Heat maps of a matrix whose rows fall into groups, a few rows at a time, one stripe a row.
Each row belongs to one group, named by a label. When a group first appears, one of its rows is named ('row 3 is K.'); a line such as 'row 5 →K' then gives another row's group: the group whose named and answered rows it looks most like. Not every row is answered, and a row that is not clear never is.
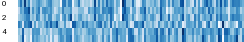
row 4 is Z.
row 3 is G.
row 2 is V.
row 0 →V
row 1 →V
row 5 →Z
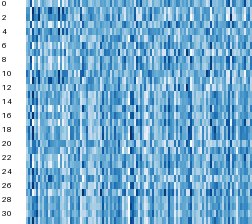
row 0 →Z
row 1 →G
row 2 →G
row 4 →G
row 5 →V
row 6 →Z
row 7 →G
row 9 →Z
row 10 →G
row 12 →G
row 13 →V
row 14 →V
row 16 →V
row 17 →Z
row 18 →V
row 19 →V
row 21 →V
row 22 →Z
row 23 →Z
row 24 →V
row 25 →G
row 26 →V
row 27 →Z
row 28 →V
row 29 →V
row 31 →V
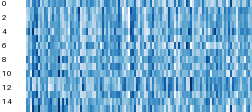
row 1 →V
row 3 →V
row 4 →V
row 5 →V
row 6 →G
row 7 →V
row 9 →V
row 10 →G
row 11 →Z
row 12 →Z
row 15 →G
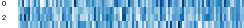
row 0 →Z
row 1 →V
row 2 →V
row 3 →G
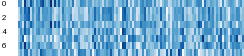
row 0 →G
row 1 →V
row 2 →V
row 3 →G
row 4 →V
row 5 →Z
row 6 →V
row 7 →G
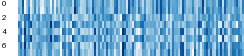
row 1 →Z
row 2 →V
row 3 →G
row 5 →G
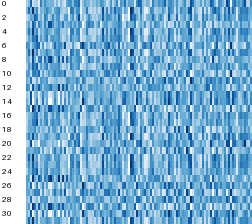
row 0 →Z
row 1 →V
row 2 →V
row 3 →G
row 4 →V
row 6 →G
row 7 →V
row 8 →G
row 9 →V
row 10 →G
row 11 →Z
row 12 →G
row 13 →Z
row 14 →Z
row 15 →G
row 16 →V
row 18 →G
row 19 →V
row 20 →Z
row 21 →G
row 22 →V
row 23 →V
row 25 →G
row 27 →G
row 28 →Z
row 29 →G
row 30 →Z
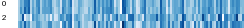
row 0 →V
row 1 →V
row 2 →Z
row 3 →V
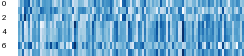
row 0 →V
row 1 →G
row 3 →Z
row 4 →Z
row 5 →Z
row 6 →G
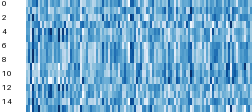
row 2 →V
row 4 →G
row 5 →G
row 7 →V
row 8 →V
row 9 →Z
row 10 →Z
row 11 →Z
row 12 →G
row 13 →G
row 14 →V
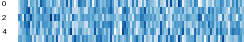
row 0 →G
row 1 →V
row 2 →G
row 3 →V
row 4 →V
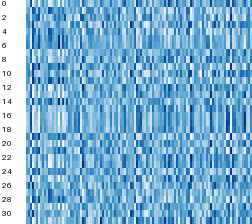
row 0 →Z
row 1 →G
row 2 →G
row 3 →V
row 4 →G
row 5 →G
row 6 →G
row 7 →Z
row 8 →Z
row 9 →G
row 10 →V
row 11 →G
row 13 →Z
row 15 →Z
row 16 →Z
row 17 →Z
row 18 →Z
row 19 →G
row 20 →Z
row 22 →Z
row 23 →Z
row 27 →G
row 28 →G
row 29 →Z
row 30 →V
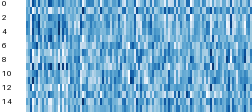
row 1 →Z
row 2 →G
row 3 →G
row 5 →G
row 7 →Z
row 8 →Z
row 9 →G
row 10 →V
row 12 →Z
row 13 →G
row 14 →Z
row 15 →Z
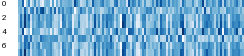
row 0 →Z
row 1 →G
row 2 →V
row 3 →V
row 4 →Z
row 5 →G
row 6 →V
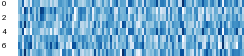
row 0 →Z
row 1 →G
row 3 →V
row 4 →Z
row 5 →G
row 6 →G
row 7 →V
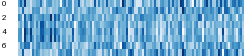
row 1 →Z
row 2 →G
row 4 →G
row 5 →G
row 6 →V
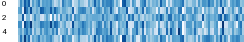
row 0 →V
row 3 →G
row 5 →V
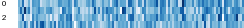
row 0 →Z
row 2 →Z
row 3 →G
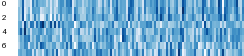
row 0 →Z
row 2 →Z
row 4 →V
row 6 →G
